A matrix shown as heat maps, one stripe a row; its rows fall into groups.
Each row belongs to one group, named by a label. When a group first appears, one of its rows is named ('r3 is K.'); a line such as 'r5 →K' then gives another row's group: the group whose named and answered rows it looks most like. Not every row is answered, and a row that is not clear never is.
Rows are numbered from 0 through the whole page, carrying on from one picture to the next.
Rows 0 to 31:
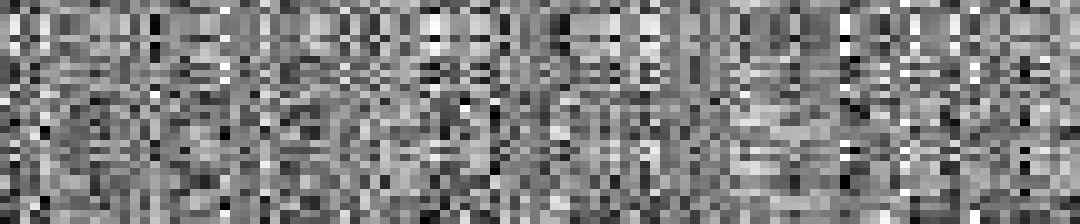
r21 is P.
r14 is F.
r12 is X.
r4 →X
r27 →P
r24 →P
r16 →P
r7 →X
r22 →X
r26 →F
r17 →P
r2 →X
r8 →P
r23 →P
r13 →P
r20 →X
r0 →P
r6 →X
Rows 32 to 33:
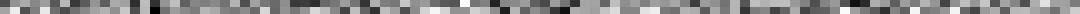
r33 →X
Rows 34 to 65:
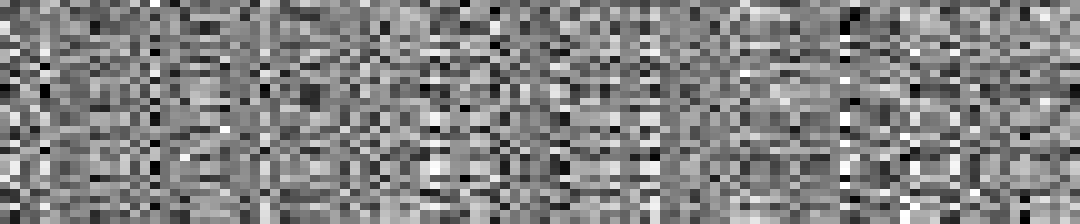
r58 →X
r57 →X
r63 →X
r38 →F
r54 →X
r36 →P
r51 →X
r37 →F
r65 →P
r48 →P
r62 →P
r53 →P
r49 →F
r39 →X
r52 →F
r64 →P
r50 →X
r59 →F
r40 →P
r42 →F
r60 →X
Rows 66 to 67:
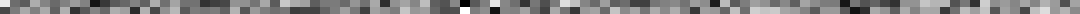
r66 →F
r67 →P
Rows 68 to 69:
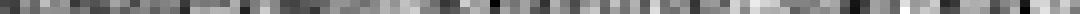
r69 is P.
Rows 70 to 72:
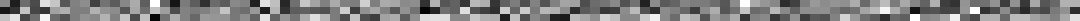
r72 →X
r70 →P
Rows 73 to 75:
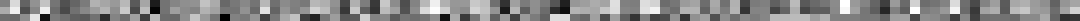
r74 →X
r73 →X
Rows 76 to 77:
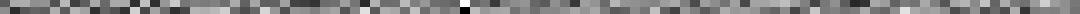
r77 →P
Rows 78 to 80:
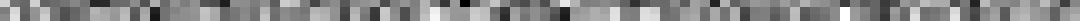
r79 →X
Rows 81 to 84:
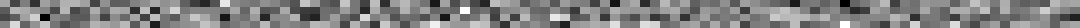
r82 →P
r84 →X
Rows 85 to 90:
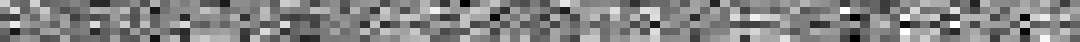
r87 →P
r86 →X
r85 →F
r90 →P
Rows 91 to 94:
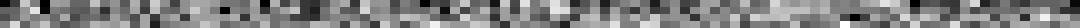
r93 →P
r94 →X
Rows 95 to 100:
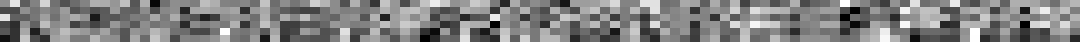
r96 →P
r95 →X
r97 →F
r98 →P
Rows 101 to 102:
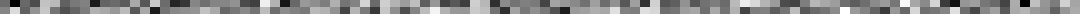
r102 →X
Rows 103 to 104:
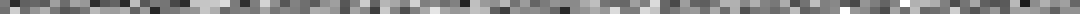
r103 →P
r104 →X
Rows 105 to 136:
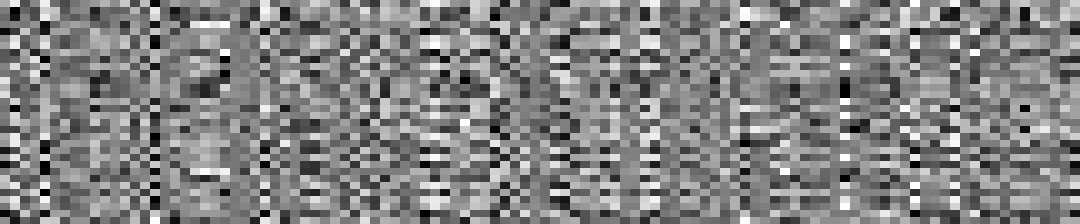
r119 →X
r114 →X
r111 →X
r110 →X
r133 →X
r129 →P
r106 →P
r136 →P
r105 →X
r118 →F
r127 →X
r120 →P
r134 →X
